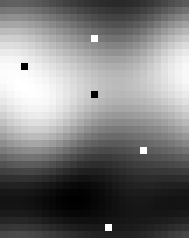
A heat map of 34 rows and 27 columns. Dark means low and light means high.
Five lone cells stand out: three far higher and two far lower than their neighbours. The middle left is the ninth with the highest average. The ninth with the lowest average is the bottom middle. The bottom right is the smoothest part.
